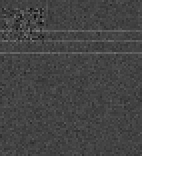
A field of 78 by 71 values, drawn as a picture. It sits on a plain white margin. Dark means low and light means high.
In the top left lies a patch that is rougher than the rest. There is no overall slope. The top left is the roughest part. Rows 16, 21 and 27 differ from the rows beside them. The halves do not mirror each other.
